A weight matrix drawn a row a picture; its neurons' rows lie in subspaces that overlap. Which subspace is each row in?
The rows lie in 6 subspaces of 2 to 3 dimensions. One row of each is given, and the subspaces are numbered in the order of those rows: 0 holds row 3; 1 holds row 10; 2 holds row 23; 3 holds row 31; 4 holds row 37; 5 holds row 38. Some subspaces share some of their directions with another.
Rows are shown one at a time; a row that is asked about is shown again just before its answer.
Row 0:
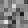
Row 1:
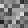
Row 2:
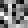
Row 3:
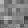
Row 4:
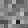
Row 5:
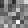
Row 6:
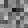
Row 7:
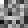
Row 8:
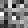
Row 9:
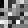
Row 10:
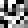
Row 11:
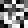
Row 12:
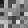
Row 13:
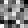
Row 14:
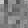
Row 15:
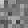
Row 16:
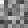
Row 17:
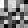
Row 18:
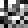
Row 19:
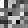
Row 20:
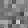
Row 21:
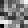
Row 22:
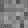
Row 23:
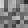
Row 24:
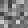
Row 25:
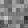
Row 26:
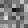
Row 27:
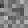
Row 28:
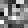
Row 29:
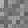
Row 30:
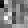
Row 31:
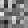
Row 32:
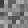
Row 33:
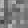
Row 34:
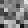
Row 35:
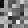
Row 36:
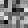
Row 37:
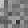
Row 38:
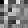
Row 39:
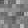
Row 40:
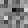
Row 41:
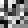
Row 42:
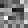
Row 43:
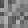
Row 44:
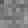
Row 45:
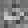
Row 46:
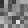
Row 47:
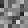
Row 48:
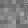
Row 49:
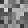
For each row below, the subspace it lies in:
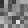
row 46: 2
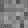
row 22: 4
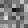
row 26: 3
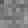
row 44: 0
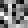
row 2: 1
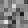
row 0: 2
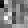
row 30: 1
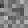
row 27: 3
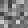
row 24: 1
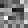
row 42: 3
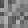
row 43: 0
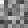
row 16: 0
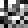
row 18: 2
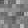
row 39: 4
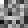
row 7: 0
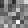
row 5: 2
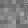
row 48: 2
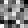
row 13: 5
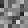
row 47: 5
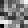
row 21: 5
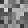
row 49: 5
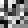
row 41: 1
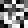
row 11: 4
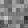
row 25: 0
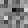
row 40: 3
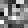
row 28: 1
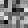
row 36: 3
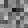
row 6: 3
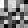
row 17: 2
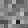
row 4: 2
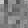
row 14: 5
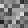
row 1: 5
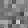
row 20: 2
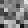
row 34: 5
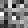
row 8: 3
